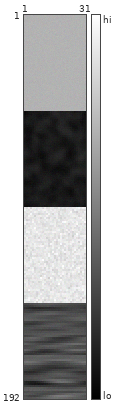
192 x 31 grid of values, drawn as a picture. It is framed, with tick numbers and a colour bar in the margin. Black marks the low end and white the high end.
The table splits into 4 rows of 1 panel. Panel 1,1: high, flat. Panel 2,1: very low, blotchy, faint in contrast. Panel 3,1: very high, fine-grained, faint in contrast. Panel 4,1: low, streaked across.
